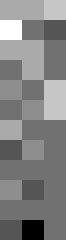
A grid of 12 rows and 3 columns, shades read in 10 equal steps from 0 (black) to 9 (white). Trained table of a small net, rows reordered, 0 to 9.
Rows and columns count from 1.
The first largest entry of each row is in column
3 1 1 2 3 3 1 2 1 1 1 3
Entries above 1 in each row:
3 3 3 3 3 3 3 3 3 3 3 2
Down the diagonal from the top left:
6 4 4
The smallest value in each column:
3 0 3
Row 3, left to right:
6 6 4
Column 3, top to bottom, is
7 3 4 4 7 7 4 4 4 4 4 4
